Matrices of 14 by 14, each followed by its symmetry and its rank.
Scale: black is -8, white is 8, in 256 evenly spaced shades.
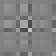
symmetric, rank one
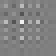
symmetric, rank one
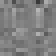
neither, rank two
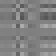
neither, rank one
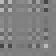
symmetric, rank one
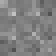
symmetric, rank three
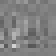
neither, rank two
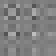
symmetric, rank one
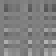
neither, rank one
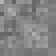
symmetric, rank three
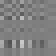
neither, rank one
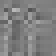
neither, rank two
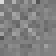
symmetric, rank three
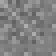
symmetric, rank three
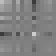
symmetric, rank one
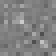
symmetric, rank three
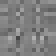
neither, rank two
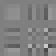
symmetric, rank one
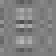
neither, rank one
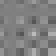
symmetric, rank one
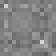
symmetric, rank three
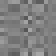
neither, rank two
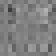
neither, rank two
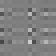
neither, rank one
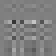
neither, rank one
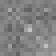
symmetric, rank three
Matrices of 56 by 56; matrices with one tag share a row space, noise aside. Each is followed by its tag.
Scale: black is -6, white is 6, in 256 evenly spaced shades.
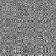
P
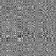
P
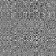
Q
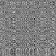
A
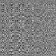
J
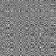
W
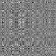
J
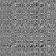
Q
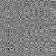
W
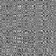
P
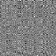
P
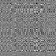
Q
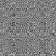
A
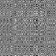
Q
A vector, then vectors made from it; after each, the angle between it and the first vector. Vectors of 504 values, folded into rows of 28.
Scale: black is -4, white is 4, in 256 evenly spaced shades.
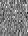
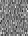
orthogonal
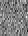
nearly opposite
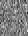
nearly parallel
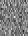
partly aligned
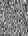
nearly opposite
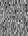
nearly opposite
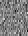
nearly opposite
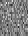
orthogonal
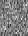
partly aligned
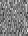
nearly parallel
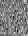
partly opposed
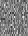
partly aligned
